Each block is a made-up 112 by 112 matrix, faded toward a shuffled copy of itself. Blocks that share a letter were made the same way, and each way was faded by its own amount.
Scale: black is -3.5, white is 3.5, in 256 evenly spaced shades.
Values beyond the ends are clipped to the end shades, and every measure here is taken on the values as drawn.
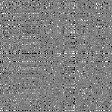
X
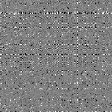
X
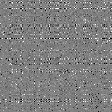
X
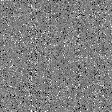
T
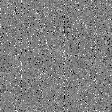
T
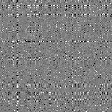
X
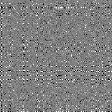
X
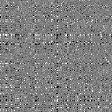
X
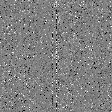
T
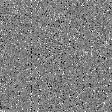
T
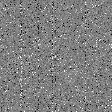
T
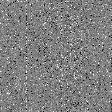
T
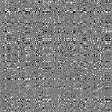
X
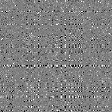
X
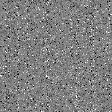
T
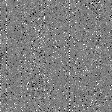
T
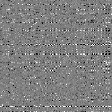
X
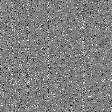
T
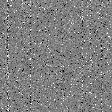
T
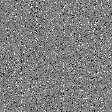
T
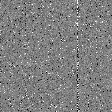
T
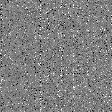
T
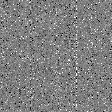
T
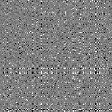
X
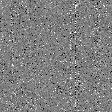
T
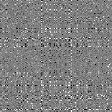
X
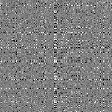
X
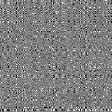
X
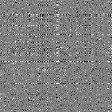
X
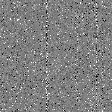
T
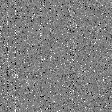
T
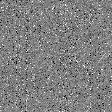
T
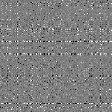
X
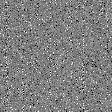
T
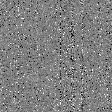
T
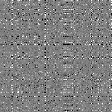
X
